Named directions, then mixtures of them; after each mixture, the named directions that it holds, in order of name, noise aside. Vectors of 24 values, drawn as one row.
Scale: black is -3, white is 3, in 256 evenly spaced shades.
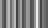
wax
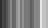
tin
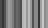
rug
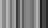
tin, wax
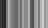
rug, tin, wax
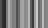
rug, tin, wax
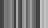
rug, tin, wax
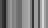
rug, tin, wax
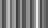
wax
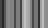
rug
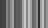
rug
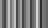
wax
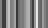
rug, wax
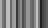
tin, wax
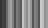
rug, tin
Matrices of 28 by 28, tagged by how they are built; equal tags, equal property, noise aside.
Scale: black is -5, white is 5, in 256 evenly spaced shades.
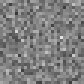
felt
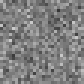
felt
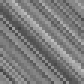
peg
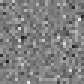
felt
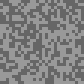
felt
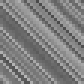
peg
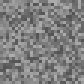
felt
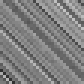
peg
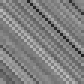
peg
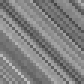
peg
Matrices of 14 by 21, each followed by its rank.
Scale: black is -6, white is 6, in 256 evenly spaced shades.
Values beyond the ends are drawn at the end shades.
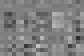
three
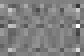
two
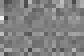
three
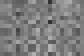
three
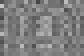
three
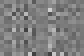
three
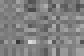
two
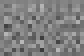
three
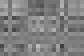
two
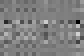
two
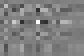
two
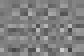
two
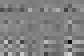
two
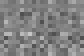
three
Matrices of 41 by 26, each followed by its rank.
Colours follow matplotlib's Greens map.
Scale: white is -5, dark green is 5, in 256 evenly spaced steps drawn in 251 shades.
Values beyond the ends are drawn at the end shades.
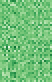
five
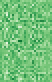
five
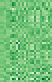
three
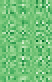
three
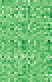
five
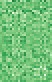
five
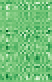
three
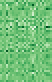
three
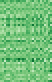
three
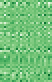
three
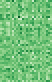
five
